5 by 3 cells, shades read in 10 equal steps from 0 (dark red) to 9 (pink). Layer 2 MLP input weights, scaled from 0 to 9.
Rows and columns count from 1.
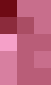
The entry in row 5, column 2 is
5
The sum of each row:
12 12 19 18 17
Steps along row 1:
up same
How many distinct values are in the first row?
2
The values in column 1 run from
0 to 9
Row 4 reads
7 5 6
